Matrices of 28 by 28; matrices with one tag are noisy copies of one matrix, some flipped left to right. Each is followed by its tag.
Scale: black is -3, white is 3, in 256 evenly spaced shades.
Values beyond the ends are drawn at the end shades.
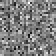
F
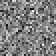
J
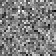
J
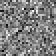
J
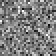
J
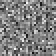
F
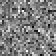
J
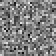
F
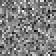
J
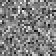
J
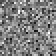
J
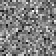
J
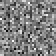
F
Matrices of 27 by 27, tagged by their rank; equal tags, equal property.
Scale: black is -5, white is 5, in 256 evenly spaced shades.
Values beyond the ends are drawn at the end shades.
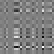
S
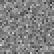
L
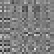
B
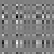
S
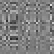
B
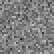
L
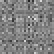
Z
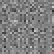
Z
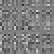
B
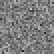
L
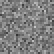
L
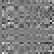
B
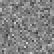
L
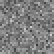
L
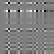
S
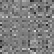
Z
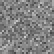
L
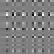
S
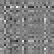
B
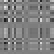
S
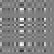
S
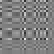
S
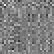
Z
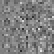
Z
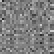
Z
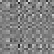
B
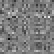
Z
